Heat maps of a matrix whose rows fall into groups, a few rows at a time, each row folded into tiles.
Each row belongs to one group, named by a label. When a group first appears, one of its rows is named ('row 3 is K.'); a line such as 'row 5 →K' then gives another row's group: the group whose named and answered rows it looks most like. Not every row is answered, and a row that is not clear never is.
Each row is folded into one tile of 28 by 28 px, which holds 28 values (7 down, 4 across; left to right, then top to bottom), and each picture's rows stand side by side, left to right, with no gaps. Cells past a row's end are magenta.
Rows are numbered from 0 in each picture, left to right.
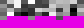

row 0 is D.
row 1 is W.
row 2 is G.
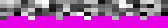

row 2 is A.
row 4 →A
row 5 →D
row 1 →D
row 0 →G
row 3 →W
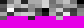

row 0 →A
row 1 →G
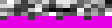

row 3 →G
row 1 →A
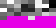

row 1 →A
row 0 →D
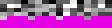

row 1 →W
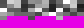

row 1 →A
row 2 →D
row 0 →D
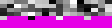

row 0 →W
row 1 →G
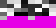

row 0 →D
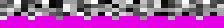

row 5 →D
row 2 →A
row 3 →W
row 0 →D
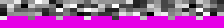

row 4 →G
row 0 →A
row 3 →D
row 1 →G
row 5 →A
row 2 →D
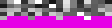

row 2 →A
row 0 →D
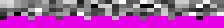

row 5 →W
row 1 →D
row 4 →W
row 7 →G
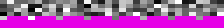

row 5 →W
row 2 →A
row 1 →W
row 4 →A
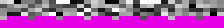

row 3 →D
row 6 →A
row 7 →G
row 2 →W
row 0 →W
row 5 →G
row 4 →D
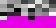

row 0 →W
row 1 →G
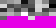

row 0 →G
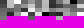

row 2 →W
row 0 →A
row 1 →D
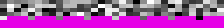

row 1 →D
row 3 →W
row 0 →A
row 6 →W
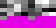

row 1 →A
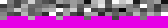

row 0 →W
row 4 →G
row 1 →W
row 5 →G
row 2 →D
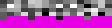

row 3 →D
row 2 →G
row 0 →A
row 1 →G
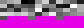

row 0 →G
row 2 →W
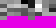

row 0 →D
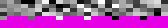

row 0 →W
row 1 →A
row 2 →W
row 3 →D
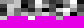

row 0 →A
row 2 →D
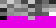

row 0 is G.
